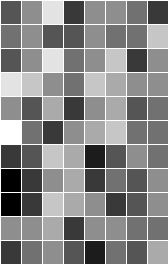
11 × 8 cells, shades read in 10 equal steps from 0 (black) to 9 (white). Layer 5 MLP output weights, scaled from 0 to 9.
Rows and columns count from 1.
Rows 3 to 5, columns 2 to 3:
5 8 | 7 5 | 3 6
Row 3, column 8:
5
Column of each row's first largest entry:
3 8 3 1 3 1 3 4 3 3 8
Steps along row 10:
same up down up same down same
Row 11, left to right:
2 4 5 3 1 4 3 6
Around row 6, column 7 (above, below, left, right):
3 5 7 4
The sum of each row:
34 35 39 47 34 41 31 27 30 36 28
